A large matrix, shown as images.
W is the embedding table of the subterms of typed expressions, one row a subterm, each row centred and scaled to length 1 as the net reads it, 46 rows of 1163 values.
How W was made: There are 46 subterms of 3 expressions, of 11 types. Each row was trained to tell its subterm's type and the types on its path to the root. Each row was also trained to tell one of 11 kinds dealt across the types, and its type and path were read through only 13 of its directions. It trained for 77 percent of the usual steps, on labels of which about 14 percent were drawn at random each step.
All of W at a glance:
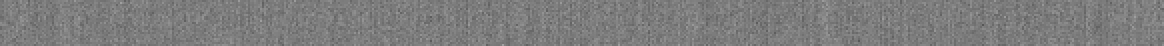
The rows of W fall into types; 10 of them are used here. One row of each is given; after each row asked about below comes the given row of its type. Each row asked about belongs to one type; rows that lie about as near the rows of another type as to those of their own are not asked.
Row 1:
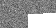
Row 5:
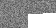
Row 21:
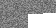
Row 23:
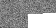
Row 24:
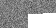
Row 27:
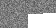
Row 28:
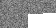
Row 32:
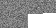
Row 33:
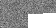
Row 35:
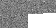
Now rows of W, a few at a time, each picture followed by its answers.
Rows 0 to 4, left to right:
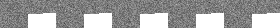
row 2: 23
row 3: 28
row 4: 24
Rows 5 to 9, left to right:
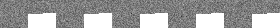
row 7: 1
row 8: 35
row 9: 27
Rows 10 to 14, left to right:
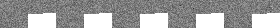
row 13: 32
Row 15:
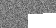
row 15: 21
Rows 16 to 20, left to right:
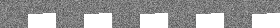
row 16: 23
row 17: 27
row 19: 1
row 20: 23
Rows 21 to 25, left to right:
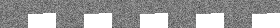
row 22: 33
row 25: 33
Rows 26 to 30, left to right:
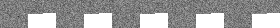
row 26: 32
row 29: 27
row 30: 33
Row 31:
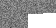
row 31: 35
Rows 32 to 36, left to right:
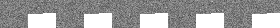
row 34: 5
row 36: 33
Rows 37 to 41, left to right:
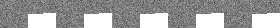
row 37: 21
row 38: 28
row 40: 28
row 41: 27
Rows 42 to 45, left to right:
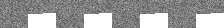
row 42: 23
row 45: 1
